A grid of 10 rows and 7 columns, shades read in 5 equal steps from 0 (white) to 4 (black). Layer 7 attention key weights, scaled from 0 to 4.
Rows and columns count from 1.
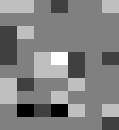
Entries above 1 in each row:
4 7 6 7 5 5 5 5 5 7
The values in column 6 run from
2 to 2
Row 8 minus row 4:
-2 0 0 -1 0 0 0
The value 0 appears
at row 5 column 4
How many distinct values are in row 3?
3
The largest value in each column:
3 4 3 4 3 2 3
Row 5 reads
3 2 1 0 3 2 3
